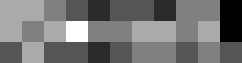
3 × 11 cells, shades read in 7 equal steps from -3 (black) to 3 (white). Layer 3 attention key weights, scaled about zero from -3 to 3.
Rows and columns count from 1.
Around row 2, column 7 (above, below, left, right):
-1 0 0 1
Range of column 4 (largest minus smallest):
4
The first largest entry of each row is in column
1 4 2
